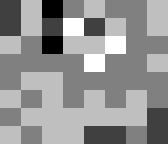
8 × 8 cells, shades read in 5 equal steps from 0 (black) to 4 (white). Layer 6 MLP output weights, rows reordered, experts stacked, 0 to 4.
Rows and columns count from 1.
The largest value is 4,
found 3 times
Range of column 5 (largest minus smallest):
3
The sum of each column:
17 20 15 21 20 19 18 17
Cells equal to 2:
26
